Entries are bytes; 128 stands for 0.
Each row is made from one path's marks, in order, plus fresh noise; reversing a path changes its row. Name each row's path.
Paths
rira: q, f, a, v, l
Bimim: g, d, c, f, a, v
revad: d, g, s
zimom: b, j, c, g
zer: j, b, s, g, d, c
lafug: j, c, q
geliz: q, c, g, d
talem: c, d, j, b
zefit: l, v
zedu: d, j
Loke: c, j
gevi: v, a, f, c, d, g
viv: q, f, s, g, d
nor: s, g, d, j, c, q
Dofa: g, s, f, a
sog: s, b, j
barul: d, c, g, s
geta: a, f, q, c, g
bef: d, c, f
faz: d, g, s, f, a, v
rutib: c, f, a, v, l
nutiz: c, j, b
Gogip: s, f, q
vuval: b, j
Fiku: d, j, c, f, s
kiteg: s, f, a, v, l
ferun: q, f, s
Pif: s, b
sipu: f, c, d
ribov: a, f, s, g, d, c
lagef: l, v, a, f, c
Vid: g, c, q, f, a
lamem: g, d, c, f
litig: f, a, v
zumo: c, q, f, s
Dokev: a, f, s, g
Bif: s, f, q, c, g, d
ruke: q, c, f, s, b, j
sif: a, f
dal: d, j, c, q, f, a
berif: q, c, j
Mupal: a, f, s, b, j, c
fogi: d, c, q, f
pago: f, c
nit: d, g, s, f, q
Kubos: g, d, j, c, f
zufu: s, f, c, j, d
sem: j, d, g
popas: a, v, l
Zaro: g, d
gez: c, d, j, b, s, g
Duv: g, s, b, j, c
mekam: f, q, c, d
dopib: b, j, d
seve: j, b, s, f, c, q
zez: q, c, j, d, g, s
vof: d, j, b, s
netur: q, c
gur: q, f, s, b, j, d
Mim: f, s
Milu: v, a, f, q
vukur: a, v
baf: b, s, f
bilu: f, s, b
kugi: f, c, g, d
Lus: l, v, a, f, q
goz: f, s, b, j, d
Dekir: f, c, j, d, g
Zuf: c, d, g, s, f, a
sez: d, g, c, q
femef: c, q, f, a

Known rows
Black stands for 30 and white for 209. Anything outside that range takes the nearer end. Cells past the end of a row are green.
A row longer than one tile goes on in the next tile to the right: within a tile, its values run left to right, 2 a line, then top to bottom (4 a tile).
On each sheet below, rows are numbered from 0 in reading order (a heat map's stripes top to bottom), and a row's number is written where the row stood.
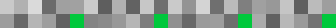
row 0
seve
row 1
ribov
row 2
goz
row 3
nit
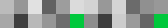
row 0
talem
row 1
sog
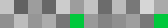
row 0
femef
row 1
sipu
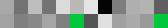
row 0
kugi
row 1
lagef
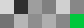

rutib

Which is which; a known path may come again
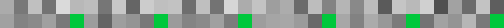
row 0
kugi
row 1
bef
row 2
sipu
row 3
gur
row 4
fogi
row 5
Dokev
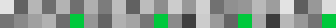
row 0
Mupal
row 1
faz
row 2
sog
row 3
talem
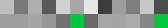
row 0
zumo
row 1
kiteg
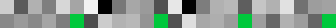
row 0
pago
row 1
popas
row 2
lagef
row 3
seve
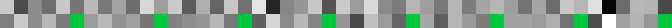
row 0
geta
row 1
mekam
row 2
ribov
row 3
litig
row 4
dopib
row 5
Zaro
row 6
Vid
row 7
Lus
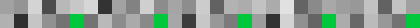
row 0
barul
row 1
rutib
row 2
revad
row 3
vof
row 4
nit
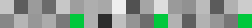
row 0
femef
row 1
gez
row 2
sez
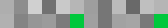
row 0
Dekir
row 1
Bimim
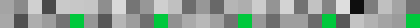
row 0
Zuf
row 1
nutiz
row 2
netur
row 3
goz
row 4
zefit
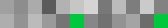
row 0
geliz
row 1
bilu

